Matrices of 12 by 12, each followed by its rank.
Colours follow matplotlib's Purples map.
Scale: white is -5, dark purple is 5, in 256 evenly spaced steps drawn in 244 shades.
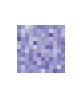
full rank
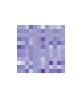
two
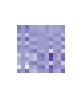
two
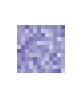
full rank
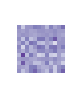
two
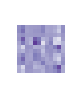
two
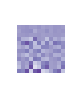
two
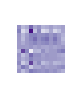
two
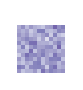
full rank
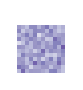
full rank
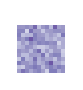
full rank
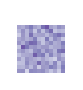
full rank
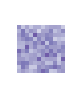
full rank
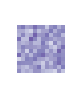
full rank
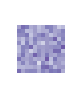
full rank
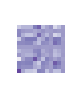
two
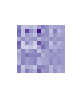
two
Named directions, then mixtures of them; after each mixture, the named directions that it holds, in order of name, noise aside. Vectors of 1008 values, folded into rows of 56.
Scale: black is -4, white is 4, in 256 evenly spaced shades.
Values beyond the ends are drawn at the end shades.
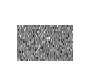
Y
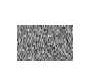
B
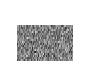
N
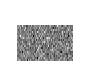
N, Y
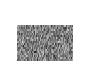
B, N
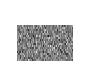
B, Y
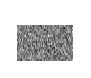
B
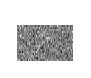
Y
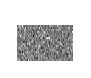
Y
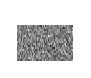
B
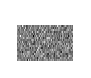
N, Y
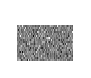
Y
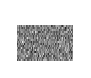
N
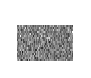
B, Y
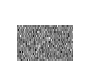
Y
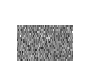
B, Y
